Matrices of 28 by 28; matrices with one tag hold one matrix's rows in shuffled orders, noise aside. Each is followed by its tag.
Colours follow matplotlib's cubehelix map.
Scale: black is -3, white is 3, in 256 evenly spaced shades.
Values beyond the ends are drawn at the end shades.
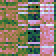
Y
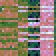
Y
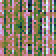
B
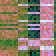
Y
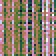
B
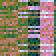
Y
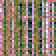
B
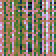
B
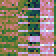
Y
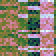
Y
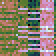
Y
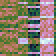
Y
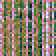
B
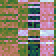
Y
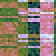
Y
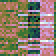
Y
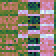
Y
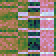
Y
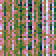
B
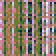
B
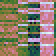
Y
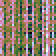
B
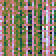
B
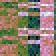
Y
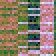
Y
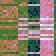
Y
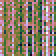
B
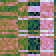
Y
